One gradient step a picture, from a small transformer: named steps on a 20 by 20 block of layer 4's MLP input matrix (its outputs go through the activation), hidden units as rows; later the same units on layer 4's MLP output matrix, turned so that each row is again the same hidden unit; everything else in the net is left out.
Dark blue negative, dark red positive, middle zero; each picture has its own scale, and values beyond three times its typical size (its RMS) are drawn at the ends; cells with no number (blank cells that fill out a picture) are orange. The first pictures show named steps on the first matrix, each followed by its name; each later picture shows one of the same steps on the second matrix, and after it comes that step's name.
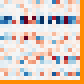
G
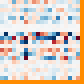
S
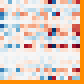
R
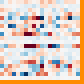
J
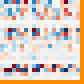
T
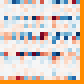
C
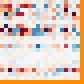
R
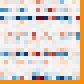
C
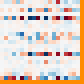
C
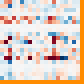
S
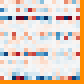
C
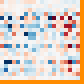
J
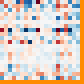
T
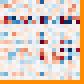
G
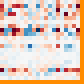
R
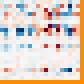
R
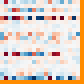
C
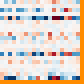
C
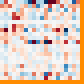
T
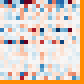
T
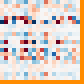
G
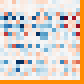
J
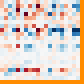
R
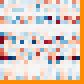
S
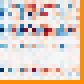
R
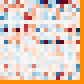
T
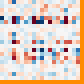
G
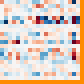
G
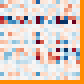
G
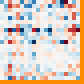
T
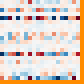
C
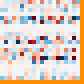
S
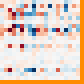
R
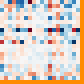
T
